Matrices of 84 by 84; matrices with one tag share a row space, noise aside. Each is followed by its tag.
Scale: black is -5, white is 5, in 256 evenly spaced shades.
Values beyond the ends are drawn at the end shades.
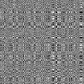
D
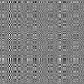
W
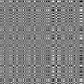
D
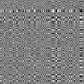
D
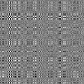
W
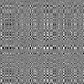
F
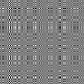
W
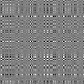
F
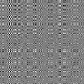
W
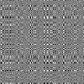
F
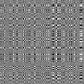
D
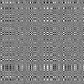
F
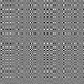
F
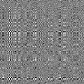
W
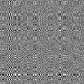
W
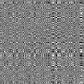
D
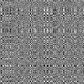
F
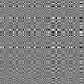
D
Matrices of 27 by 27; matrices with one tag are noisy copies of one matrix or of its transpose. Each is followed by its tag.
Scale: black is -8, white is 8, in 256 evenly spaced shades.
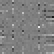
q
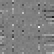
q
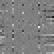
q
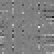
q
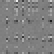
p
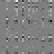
p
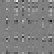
p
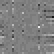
q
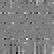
q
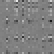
p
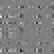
p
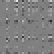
p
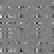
p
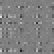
p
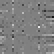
q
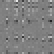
p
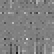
q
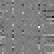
q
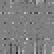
q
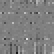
q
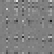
p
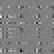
p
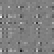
p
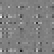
p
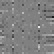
q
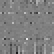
q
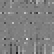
q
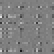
p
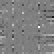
q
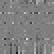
q
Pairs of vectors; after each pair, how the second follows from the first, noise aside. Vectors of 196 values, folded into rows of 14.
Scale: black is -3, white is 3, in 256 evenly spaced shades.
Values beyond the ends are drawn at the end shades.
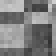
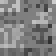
partly zeroed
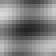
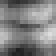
wrapped around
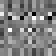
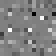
partly zeroed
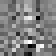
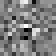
wrapped around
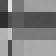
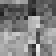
wrapped around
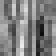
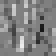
partly zeroed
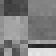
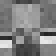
wrapped around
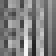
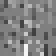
partly zeroed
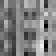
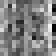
wrapped around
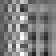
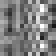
wrapped around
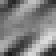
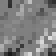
partly zeroed
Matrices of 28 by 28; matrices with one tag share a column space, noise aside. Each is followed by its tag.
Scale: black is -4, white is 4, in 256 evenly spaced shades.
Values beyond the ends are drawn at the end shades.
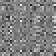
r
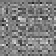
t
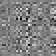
t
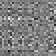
t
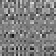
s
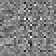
t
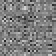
r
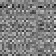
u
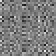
r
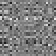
t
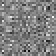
r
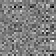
u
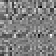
s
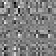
s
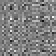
r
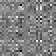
r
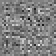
t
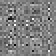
t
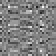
u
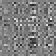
t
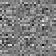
t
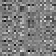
r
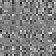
s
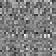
s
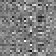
r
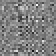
r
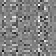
r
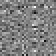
u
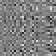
r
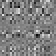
s
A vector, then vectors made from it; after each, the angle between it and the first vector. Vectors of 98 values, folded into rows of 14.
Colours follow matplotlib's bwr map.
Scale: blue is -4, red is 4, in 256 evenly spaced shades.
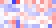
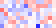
partly aligned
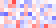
partly opposed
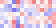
nearly parallel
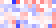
nearly parallel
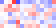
nearly opposite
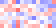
nearly opposite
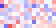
orthogonal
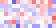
nearly parallel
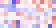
nearly parallel
